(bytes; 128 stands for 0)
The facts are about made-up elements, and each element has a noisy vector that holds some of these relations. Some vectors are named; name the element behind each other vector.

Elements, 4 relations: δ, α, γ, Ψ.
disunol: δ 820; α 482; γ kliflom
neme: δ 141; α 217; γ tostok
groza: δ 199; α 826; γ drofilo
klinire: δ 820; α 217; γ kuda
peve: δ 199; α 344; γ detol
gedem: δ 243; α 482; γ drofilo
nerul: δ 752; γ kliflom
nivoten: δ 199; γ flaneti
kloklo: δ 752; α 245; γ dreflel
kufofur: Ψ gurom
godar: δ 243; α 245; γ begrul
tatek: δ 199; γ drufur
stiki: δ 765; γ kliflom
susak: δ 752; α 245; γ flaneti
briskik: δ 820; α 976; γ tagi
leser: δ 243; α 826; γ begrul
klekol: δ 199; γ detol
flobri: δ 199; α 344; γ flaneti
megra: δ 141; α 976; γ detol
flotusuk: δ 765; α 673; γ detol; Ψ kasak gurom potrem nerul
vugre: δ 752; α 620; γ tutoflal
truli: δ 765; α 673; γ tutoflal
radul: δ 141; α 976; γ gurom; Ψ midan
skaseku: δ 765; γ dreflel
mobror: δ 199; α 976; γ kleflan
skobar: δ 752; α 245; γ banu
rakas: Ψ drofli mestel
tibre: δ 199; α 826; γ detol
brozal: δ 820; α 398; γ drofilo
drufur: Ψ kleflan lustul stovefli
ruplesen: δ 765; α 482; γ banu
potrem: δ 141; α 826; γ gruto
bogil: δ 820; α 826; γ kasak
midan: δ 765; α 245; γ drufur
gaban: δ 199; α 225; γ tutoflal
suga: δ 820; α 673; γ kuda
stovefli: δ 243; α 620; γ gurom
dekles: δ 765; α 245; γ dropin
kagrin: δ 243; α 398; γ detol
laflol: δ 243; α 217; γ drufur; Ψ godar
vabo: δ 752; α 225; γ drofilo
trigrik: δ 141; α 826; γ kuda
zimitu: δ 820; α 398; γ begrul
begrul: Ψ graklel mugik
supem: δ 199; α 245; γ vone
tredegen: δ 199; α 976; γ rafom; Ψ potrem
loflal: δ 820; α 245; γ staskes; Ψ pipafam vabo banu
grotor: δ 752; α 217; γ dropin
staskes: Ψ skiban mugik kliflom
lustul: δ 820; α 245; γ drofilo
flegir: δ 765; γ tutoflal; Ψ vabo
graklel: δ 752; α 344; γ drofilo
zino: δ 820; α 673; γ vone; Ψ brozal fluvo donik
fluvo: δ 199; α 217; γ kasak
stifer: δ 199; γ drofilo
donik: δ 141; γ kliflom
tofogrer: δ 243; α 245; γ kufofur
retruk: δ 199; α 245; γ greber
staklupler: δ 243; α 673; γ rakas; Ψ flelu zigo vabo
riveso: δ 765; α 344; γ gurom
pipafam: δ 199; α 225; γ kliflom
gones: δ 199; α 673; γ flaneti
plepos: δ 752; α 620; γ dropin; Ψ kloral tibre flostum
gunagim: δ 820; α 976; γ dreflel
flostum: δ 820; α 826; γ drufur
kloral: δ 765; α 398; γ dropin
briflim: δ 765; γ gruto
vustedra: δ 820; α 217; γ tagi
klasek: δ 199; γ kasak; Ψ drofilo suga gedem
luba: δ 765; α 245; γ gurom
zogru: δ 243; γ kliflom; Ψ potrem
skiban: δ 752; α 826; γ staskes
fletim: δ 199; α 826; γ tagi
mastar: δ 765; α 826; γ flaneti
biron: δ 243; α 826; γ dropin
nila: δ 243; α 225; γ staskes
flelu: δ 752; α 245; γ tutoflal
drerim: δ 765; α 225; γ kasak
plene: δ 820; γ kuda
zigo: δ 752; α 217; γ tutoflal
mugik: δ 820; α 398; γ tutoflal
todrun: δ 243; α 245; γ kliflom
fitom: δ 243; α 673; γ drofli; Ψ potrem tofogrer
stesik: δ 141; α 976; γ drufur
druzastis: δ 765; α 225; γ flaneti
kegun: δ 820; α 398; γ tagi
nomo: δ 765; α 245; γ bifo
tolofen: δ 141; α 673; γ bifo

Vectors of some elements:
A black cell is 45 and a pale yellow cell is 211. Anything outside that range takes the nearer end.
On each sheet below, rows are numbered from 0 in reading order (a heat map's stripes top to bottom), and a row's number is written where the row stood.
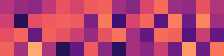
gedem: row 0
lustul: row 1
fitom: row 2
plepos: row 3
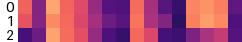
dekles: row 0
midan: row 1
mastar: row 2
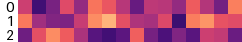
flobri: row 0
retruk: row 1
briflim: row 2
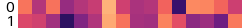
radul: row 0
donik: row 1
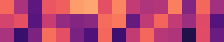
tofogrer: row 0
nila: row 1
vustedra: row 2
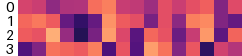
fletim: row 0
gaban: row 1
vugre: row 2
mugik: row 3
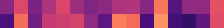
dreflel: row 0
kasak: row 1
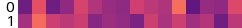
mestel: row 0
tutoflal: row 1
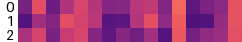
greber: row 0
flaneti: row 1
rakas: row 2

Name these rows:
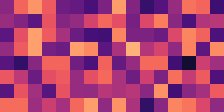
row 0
drerim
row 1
stovefli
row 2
kloral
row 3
skiban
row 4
plene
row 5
staklupler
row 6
drofilo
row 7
tredegen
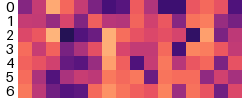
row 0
ruplesen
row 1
gones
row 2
vabo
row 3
stesik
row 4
neme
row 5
kagrin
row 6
fluvo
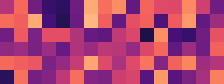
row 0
pipafam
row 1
zigo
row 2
kufofur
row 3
nivoten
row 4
tolofen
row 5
kliflom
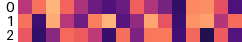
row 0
truli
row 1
susak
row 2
zino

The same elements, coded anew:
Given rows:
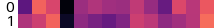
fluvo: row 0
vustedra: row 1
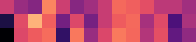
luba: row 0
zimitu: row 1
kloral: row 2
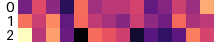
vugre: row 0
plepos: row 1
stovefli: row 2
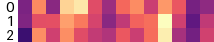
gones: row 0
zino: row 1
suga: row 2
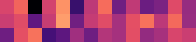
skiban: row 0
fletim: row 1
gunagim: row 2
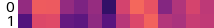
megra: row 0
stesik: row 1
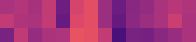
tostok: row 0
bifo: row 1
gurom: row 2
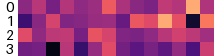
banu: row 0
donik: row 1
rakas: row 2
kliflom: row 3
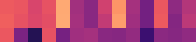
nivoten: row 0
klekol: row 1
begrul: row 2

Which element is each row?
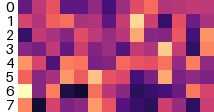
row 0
radul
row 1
druzastis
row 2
gaban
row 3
disunol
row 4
mastar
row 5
fitom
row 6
laflol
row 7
zogru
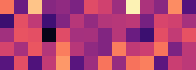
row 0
lustul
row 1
mobror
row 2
grotor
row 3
klasek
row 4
potrem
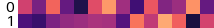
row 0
drofilo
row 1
stiki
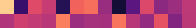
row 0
todrun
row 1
tatek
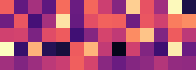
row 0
groza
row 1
flelu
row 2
trigrik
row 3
gedem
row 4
kufofur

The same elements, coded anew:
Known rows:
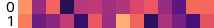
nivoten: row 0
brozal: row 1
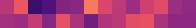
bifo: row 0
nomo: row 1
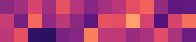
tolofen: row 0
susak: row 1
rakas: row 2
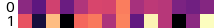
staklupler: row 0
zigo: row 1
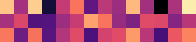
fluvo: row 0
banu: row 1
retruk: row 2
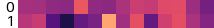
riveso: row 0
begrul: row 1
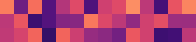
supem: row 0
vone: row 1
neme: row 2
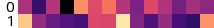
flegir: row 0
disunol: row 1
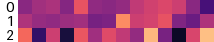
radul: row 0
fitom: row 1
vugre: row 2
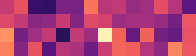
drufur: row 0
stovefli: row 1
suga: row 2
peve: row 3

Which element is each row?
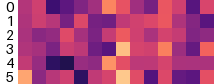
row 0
kliflom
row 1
flotusuk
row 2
nila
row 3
tofogrer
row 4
tutoflal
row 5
flostum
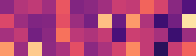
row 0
megra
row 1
nerul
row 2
donik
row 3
tibre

